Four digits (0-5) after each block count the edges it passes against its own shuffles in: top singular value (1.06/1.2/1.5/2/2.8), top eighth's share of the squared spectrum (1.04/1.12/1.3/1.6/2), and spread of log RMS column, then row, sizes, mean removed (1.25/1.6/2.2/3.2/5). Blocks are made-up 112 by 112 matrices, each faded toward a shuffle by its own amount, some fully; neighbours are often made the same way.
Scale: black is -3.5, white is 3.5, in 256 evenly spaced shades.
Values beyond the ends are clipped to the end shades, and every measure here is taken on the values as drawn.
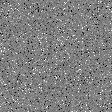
0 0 0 0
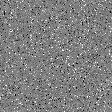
2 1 0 0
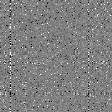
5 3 2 1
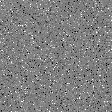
2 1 0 0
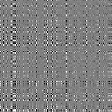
5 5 4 4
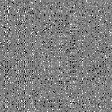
5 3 3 2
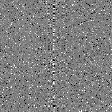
4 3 2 1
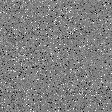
2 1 0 0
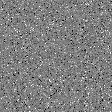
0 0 1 0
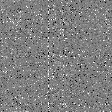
2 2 2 2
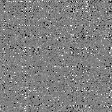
2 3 2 3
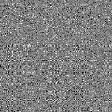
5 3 2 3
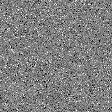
3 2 1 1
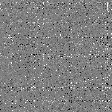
2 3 2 2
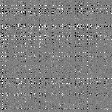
3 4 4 4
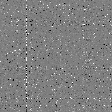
3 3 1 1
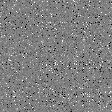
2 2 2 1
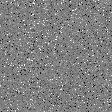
0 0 0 0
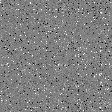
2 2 1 1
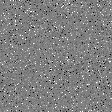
1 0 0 0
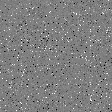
1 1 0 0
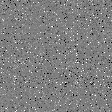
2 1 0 1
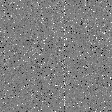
2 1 1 0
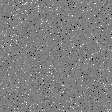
0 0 0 0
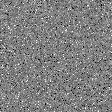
0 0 0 0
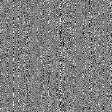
2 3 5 0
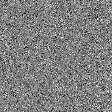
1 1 2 0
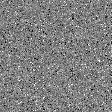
0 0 1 0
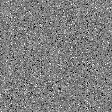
1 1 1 0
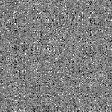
4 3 2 2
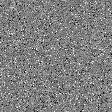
2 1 0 0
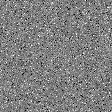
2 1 0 0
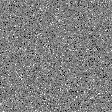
2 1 0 0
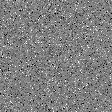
2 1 0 0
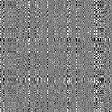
5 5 4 3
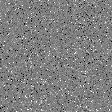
2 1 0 0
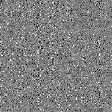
3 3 2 1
